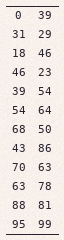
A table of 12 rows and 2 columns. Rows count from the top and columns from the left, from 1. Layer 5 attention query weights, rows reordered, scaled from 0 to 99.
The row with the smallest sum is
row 1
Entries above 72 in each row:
0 0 0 0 0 0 0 1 0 1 2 2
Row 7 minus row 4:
22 27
